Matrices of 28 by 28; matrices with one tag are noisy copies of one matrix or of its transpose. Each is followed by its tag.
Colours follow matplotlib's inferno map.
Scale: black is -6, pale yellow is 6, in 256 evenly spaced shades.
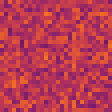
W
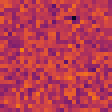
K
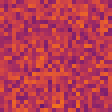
W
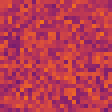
K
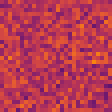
W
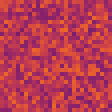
K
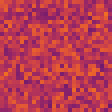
K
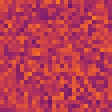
K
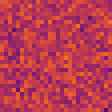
K
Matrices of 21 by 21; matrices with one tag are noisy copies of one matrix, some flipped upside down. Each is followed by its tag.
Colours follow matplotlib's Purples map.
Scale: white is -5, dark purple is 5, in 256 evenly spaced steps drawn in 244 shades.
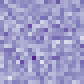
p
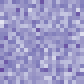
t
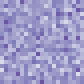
t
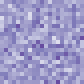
p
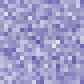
p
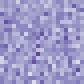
t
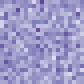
t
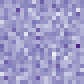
t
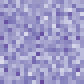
t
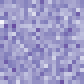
t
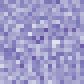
p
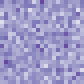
t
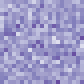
p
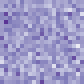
t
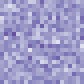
p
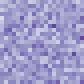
p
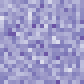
p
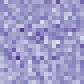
p
